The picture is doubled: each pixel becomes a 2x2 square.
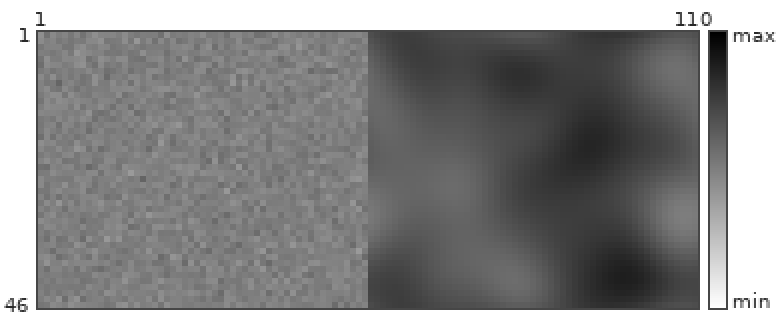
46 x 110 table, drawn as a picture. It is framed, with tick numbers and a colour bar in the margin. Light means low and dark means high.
It is made of 1 by 2 panels. Panel 1,1: middling, fine-grained, faint in contrast. Panel 1,2: high, smooth.
